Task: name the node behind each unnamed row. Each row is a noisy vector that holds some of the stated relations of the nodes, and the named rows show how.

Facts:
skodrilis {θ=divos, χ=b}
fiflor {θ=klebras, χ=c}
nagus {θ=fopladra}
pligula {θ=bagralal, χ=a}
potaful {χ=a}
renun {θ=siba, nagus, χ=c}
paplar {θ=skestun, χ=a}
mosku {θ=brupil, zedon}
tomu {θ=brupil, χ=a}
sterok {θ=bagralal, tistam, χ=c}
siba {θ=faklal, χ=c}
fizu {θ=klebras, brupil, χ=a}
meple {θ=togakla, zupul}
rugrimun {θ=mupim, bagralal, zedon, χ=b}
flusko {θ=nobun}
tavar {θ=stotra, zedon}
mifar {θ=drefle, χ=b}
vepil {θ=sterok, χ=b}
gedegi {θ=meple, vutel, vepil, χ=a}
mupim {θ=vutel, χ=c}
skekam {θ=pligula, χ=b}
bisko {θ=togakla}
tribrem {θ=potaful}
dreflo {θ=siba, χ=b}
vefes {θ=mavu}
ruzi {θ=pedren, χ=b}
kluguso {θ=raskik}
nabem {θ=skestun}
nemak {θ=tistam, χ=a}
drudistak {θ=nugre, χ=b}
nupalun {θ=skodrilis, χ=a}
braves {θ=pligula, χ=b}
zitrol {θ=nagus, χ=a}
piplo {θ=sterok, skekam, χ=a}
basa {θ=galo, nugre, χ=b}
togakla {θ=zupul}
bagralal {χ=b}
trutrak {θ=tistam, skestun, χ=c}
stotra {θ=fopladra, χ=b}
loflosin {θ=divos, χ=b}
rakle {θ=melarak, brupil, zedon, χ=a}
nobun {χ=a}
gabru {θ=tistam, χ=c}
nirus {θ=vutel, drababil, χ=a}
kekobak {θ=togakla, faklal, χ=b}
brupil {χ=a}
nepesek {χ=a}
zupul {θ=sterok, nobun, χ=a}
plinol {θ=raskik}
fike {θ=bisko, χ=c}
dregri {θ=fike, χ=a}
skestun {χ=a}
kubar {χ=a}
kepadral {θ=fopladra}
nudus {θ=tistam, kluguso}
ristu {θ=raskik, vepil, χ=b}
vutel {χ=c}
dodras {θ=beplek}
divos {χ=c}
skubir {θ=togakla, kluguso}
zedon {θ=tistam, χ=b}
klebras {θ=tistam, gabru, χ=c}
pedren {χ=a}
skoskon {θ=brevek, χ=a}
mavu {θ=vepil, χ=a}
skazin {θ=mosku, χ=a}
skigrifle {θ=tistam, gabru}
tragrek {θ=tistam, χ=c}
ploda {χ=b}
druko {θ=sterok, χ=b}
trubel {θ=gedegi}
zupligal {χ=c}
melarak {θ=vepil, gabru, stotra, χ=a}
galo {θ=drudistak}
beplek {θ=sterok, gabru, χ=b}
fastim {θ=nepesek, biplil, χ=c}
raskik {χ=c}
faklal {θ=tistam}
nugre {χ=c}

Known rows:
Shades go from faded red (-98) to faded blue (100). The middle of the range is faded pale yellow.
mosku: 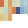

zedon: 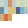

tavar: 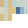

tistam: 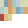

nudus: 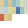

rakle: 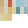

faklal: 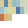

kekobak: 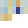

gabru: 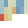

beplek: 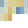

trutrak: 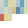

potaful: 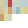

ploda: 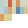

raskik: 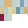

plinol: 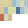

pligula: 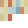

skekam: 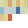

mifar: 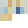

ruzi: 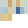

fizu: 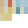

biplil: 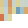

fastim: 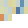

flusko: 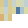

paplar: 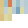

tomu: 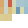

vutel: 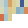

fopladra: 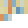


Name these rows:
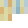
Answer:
piplo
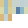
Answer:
trubel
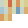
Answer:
bagralal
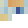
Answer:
drudistak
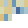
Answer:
nagus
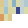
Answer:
skubir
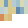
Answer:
skigrifle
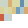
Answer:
zupligal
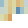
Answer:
druko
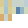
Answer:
vefes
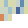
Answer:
siba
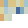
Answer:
galo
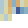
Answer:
stotra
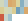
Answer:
nugre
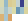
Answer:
mupim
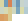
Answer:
nemak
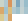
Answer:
mavu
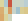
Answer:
nobun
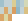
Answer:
sterok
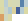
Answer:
fike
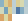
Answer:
ristu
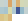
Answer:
dreflo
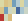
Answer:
kluguso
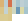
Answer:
skazin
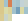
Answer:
zitrol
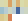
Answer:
braves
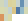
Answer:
fiflor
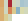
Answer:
brupil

